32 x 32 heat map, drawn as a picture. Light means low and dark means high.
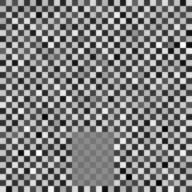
Overall the values sit about 50% of the way up the scale. No overall slope runs across the table. A checkerboard runs through the table. In the bottom middle lies a patch that is calmer than the rest.
